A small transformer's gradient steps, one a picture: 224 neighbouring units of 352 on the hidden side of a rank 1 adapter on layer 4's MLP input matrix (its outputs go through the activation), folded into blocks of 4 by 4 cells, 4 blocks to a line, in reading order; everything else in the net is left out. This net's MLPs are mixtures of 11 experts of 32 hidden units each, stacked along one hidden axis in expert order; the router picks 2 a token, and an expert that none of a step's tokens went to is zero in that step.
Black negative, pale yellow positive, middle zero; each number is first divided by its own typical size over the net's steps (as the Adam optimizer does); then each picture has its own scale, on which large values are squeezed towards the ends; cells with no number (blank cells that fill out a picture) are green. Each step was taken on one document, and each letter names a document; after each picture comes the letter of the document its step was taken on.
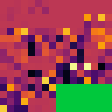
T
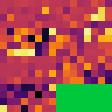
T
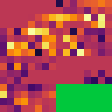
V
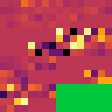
V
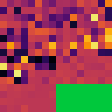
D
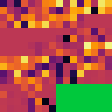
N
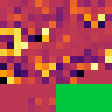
D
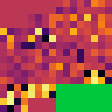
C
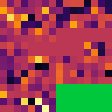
N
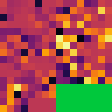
T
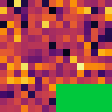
N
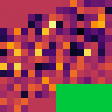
C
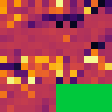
N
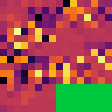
D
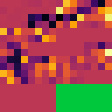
D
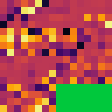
T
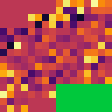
D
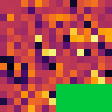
C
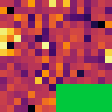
C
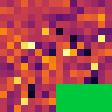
V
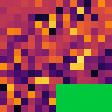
C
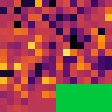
C
